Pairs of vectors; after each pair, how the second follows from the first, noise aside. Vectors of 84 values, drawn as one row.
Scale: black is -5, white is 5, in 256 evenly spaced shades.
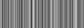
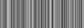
reversed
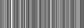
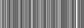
wrapped around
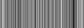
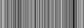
copied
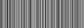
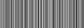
reversed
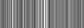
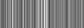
copied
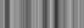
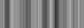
copied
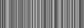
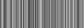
wrapped around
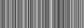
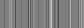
partly zeroed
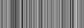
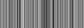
wrapped around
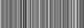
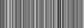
reversed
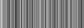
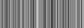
wrapped around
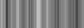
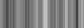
reversed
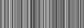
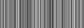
reversed
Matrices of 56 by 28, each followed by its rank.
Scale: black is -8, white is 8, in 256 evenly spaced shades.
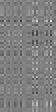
two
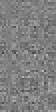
five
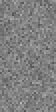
full rank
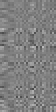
three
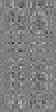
three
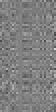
three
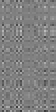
two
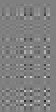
one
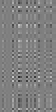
one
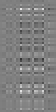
one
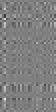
two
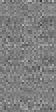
five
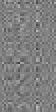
three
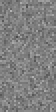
full rank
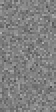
full rank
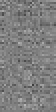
five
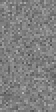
full rank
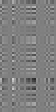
one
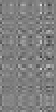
two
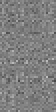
five
